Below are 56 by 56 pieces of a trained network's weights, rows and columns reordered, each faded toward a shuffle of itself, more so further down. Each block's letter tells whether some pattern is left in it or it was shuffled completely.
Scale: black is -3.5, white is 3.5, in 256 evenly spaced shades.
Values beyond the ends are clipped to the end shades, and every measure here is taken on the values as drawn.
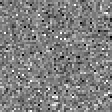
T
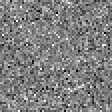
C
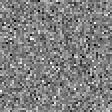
T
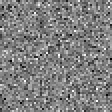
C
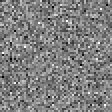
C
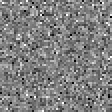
C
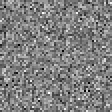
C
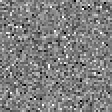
T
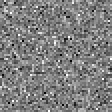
T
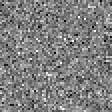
C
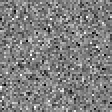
T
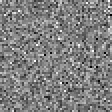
C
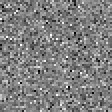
T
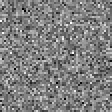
T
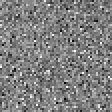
T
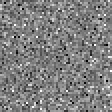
T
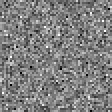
T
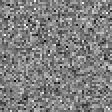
T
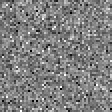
T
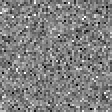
T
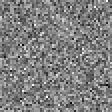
T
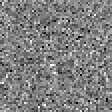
C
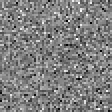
T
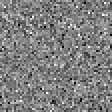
T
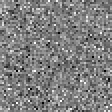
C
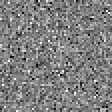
T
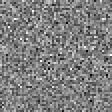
T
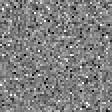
T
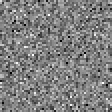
T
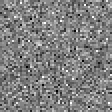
C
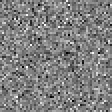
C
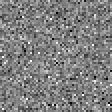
C
